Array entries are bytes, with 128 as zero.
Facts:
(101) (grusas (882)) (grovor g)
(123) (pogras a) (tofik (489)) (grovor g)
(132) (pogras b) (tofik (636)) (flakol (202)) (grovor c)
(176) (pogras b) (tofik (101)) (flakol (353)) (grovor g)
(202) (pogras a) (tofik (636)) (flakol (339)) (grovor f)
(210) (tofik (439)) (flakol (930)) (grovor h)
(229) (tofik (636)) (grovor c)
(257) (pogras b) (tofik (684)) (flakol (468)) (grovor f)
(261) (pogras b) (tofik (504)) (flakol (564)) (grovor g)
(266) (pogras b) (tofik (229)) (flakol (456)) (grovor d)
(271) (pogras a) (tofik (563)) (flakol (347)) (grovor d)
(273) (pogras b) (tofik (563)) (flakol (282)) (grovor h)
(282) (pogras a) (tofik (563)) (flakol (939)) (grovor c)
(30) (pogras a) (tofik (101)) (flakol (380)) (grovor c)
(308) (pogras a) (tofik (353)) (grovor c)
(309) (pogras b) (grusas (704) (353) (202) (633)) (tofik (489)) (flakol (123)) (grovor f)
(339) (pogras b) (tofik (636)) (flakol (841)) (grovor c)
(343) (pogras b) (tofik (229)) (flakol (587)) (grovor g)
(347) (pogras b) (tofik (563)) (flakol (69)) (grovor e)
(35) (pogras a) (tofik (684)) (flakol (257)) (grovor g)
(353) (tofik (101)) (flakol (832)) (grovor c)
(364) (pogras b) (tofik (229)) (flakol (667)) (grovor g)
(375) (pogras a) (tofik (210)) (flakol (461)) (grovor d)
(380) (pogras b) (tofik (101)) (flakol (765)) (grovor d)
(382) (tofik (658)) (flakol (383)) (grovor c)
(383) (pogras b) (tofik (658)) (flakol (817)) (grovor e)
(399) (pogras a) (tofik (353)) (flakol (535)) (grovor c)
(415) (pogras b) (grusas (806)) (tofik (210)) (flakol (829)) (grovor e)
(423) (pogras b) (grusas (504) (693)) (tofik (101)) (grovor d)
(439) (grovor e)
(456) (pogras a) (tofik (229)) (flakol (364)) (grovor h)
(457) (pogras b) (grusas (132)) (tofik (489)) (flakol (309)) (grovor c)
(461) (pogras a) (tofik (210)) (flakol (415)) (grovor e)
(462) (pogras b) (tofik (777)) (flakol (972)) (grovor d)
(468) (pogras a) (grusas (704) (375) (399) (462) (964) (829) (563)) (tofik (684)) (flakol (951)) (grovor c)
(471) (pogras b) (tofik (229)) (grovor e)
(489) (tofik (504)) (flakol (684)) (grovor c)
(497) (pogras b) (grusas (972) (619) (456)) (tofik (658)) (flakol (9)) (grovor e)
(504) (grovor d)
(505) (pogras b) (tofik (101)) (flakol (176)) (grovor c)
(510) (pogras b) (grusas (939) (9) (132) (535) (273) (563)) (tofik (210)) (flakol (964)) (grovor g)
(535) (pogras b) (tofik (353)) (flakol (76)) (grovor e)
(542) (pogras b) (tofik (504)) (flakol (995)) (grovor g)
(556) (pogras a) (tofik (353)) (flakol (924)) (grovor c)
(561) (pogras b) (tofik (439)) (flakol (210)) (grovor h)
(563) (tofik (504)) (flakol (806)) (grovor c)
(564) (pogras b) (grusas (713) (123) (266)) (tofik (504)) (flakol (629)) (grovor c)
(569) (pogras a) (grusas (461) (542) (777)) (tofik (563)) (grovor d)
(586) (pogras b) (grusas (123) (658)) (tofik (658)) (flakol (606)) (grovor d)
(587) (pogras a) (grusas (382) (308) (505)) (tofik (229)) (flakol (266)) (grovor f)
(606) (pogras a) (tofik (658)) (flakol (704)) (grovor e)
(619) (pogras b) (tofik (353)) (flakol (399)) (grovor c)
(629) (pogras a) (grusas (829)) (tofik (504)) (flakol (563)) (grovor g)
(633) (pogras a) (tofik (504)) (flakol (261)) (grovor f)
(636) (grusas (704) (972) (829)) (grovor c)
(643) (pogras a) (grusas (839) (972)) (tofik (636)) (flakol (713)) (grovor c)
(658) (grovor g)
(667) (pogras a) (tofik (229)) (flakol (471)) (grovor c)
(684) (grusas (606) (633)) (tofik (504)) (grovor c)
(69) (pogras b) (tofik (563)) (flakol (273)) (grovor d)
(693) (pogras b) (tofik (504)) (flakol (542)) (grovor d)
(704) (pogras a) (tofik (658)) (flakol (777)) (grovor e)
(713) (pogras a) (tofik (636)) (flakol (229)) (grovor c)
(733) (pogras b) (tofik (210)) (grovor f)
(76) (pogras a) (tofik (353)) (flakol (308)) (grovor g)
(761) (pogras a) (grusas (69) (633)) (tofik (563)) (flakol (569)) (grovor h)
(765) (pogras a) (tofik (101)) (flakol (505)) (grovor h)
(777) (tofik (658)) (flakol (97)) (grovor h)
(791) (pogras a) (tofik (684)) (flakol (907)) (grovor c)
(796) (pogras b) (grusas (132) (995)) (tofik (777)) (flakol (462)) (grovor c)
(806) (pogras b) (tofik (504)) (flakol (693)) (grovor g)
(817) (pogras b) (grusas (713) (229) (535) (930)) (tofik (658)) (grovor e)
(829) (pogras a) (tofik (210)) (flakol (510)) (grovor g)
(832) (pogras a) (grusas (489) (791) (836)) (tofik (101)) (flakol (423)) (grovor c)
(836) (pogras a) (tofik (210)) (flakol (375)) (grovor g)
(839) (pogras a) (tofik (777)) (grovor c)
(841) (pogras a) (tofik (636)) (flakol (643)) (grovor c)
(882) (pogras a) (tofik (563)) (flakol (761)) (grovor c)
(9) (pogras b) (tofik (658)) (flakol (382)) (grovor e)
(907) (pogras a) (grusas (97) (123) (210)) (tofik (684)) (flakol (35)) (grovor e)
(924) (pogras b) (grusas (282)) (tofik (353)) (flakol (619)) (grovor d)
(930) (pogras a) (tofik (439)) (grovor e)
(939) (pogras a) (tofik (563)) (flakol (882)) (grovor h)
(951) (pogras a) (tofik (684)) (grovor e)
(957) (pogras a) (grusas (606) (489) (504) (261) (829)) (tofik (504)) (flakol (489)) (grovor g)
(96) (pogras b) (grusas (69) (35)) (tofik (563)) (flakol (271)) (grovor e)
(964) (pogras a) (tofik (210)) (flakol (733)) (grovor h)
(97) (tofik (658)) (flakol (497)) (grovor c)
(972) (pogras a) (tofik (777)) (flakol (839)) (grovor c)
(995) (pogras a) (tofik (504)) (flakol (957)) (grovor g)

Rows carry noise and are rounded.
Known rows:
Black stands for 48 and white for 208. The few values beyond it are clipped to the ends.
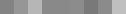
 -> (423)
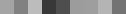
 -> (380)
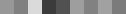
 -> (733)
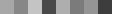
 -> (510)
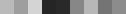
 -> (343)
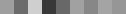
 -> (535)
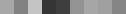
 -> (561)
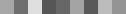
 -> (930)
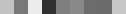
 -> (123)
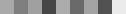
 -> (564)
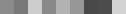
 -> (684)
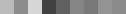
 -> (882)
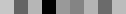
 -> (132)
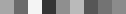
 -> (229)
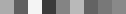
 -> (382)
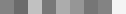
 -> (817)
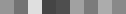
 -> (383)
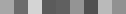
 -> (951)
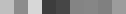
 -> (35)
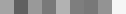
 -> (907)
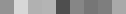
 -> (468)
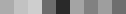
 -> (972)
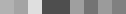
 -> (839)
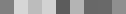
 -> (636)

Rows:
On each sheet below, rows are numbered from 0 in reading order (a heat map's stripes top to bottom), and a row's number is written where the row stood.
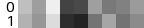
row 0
(76)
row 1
(261)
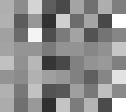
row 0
(964)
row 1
(457)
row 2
(489)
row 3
(587)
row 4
(791)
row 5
(761)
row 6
(461)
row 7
(796)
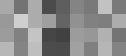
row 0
(271)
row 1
(643)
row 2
(462)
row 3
(765)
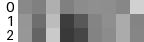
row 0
(415)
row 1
(69)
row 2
(347)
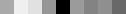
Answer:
(829)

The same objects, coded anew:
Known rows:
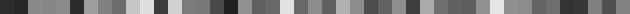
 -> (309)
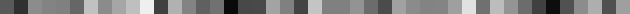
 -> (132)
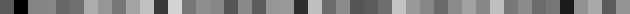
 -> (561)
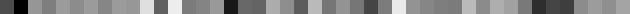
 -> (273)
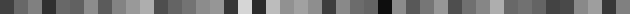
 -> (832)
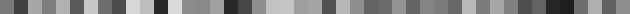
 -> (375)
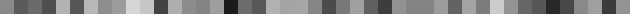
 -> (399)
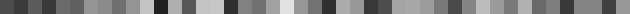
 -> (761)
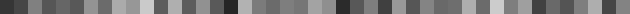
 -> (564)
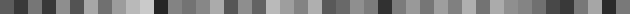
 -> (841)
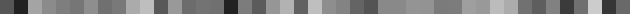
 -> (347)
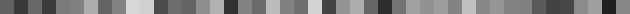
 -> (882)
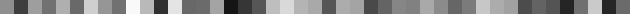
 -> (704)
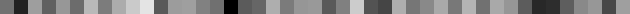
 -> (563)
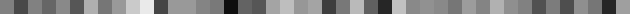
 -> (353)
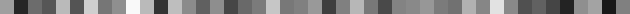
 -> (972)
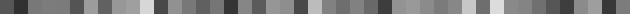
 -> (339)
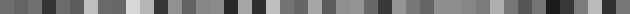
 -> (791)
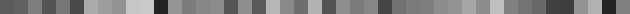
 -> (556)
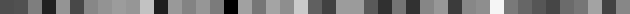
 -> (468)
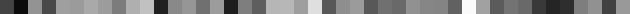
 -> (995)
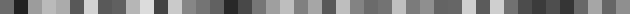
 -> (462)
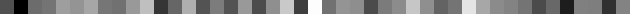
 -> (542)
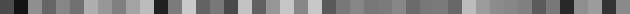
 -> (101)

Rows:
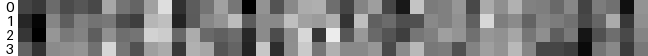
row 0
(684)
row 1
(569)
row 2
(733)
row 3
(261)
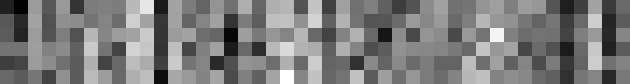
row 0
(587)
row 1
(951)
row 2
(636)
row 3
(606)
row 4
(586)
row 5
(35)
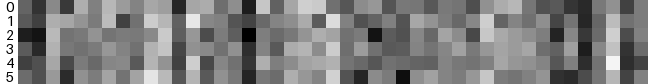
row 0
(629)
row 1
(266)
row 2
(817)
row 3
(439)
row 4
(907)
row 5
(713)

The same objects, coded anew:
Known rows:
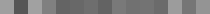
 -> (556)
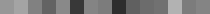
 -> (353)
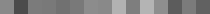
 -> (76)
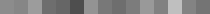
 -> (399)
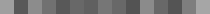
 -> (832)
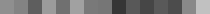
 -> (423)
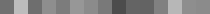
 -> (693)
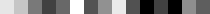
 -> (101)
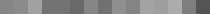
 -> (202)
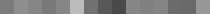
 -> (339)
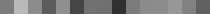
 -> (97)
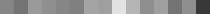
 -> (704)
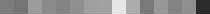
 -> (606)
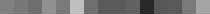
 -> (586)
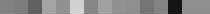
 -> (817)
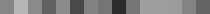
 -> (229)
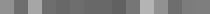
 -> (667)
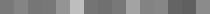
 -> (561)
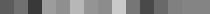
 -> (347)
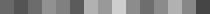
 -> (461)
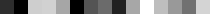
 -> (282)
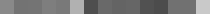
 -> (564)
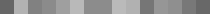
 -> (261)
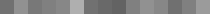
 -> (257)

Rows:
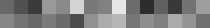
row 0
(96)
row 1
(995)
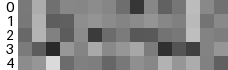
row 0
(462)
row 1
(273)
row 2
(563)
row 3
(497)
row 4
(791)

